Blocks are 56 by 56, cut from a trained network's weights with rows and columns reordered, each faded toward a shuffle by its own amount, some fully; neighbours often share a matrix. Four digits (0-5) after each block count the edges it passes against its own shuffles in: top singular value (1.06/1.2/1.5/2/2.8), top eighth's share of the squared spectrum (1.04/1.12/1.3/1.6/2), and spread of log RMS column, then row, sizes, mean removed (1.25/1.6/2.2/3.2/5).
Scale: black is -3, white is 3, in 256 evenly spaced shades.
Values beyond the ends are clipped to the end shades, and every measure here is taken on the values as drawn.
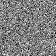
2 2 0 0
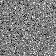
0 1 0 0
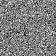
1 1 0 0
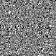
2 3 2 1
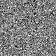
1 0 0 0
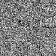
3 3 0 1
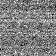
2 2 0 0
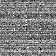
4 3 1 1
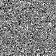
1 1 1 0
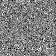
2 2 0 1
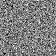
2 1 0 0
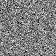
1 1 0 0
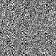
3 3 2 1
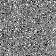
1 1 0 1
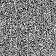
1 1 0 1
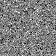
0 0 0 0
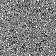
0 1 0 0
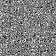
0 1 0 1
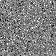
0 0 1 0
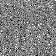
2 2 0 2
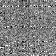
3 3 0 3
